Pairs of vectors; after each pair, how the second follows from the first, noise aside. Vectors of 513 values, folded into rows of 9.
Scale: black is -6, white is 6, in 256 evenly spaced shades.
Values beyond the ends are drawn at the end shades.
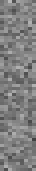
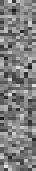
scaled up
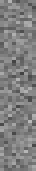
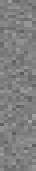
shrunk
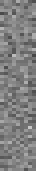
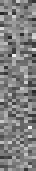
scaled up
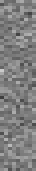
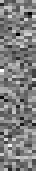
scaled up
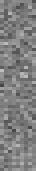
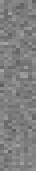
shrunk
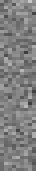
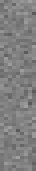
shrunk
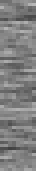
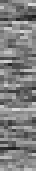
scaled up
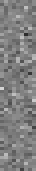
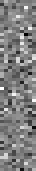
scaled up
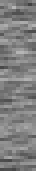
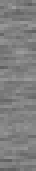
shrunk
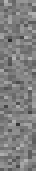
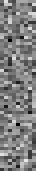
scaled up
